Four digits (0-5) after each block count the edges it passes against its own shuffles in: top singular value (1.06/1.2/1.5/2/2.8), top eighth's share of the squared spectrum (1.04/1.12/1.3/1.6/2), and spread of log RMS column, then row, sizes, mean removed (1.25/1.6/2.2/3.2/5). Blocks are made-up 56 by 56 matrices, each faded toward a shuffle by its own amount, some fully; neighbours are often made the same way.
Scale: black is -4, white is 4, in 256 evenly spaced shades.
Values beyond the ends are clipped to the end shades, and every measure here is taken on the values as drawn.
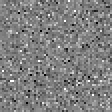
3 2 0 1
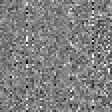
2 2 3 0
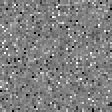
0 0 0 0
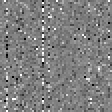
3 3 2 0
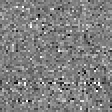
2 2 0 2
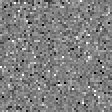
0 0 0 0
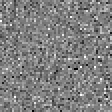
0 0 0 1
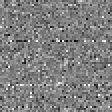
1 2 0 2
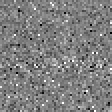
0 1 0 1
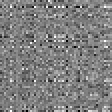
4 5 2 3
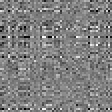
4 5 3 4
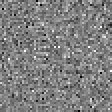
2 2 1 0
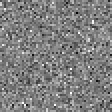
2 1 0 0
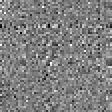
4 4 2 2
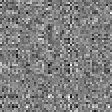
4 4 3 3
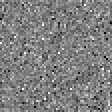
0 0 0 0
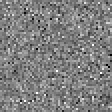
2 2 1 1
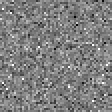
1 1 0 0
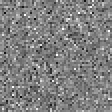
0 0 0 0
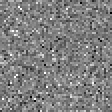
3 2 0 0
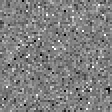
0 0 0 0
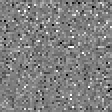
2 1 0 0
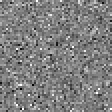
2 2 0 0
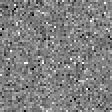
0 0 0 0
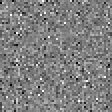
2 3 1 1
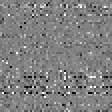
4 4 1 3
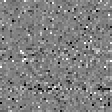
2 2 0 1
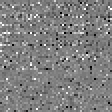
3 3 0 2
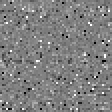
2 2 0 1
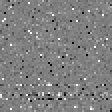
3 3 0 1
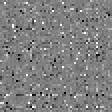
4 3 1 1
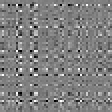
5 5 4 4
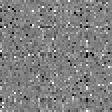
4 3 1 1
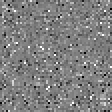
3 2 1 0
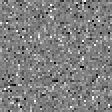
0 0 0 0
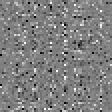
3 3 2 0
